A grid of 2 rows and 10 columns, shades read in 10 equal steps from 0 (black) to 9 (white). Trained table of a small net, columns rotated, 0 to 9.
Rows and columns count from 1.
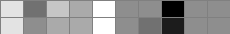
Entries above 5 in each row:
4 4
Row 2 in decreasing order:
9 8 6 6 5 5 5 5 4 1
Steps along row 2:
down up same up down down down up same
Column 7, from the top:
5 4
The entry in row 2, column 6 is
5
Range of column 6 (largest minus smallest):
0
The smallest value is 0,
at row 1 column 8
